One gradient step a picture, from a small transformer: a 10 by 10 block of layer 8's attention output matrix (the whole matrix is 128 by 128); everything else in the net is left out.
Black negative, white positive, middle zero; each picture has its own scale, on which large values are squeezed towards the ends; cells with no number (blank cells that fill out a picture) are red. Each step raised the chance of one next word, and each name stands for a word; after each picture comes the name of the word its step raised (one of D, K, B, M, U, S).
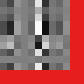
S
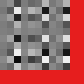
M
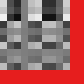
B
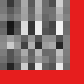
S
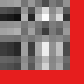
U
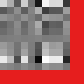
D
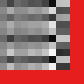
M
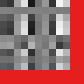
S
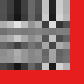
B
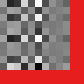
M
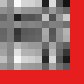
D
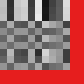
B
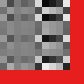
M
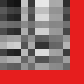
S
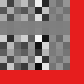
M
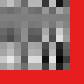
D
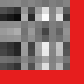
U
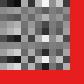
M
